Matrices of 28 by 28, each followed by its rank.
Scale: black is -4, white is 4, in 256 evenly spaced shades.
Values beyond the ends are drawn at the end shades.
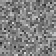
full rank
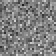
full rank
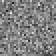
full rank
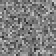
full rank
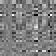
three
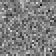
full rank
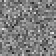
full rank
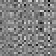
three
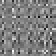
three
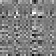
three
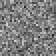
full rank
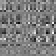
three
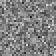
full rank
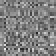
three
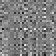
three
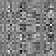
three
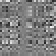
three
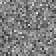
full rank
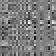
three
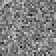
full rank
